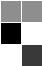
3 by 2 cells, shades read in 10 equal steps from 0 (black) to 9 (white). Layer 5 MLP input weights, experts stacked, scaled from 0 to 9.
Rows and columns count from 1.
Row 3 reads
9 2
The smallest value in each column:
0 2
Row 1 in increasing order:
5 5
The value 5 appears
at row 1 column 1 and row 1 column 2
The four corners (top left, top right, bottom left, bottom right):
5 5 9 2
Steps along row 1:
same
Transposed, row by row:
5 0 9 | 5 9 2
